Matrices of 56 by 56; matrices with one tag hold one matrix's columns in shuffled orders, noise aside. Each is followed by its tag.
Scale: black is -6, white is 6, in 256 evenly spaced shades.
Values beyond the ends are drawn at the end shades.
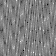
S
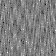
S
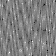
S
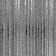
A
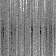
A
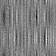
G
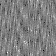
S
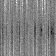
A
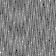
S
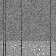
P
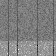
P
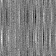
G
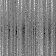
A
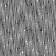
S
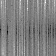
A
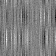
G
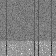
P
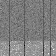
P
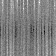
A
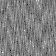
S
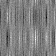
G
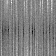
A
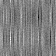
G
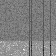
P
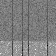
P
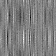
G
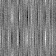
G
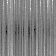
A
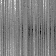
A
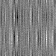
G
